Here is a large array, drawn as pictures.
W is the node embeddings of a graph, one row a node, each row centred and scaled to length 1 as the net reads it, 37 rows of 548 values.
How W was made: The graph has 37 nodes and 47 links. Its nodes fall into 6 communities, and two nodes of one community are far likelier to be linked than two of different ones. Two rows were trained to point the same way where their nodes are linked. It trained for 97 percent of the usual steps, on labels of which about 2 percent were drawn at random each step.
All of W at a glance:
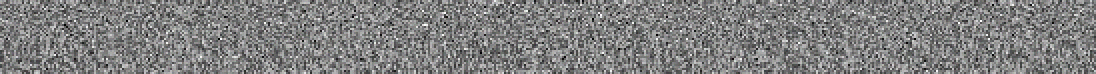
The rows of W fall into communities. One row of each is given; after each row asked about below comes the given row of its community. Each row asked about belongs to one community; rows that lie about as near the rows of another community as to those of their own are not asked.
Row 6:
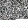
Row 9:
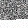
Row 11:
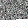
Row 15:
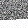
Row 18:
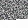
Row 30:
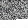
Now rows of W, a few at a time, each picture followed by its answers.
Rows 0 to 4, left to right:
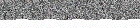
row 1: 11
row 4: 15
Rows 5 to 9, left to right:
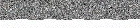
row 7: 18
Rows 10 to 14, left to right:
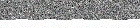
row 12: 9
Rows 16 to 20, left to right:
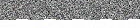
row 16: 18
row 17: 30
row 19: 9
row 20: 6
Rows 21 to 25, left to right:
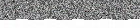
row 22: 6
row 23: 6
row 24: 9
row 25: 18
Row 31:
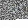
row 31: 9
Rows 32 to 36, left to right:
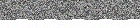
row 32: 11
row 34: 30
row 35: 11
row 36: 11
